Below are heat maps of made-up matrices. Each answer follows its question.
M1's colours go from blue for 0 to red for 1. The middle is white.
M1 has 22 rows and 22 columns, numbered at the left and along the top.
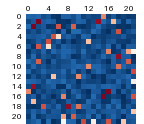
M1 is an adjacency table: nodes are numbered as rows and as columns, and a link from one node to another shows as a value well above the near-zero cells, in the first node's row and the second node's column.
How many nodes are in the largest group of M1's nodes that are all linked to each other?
3
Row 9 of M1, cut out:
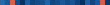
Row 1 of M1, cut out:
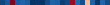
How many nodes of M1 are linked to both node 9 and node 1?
1
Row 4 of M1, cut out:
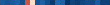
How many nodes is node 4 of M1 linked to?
2
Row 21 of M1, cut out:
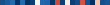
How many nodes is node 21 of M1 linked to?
5
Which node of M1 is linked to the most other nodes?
node 21
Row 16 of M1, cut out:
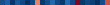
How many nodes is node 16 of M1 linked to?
3
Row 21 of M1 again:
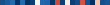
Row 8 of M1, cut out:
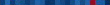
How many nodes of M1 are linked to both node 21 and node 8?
0
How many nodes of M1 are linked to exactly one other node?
8
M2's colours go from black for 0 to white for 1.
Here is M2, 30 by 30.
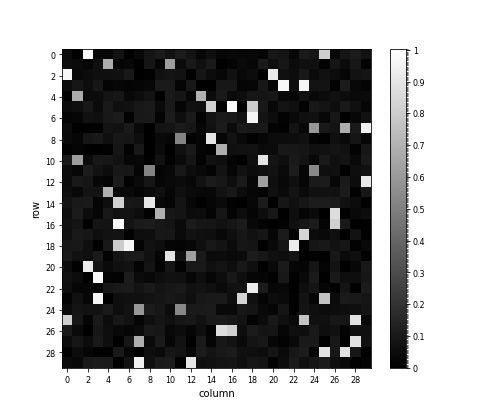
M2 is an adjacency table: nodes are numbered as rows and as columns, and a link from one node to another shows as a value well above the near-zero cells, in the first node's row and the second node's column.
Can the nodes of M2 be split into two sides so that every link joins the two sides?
yes
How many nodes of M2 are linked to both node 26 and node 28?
0
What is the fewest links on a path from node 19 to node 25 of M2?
6
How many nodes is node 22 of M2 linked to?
1
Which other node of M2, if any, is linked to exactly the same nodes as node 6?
node 22
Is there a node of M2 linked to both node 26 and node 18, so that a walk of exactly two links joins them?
no
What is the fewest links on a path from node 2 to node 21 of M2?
5
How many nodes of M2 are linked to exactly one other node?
7
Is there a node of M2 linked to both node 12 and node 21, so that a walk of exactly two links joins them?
no
